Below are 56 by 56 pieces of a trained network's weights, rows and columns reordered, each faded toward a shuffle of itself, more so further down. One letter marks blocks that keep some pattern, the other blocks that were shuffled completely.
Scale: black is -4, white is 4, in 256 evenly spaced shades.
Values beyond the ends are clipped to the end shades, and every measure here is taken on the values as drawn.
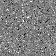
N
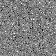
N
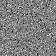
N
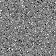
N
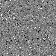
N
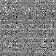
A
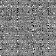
A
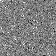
N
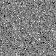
N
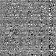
A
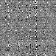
A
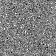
N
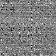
A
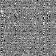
A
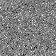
N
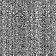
A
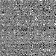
A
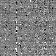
A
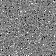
N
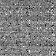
A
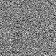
A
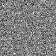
A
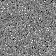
N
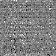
A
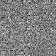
A
